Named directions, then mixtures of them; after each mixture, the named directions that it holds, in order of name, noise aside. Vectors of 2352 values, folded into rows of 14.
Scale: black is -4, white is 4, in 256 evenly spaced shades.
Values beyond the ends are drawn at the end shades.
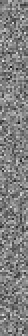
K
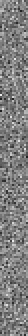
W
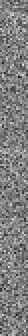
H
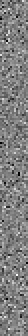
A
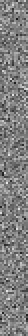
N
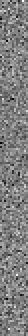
A, W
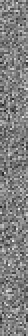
N, W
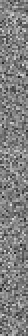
H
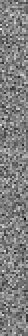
H, N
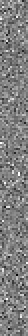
A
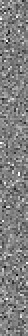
A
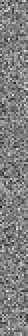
A, N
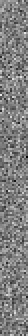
K, W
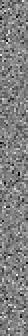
A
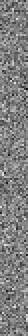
N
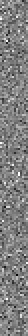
A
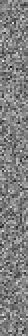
K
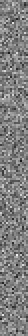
K, N
